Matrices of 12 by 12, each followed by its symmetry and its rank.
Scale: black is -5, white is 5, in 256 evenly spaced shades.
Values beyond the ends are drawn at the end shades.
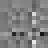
antisymmetric, rank two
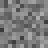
neither, full rank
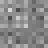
symmetric, rank two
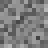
symmetric, full rank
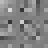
symmetric, rank two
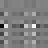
neither, rank one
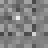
symmetric, rank two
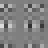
neither, rank one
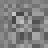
symmetric, rank two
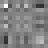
symmetric, rank two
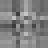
antisymmetric, rank two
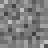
symmetric, full rank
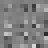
antisymmetric, rank two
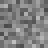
neither, full rank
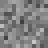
neither, full rank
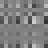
neither, rank one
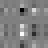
neither, rank one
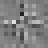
antisymmetric, rank two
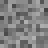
neither, full rank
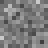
symmetric, full rank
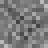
symmetric, full rank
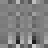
neither, rank one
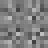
antisymmetric, rank two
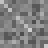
symmetric, full rank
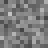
neither, full rank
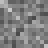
symmetric, full rank
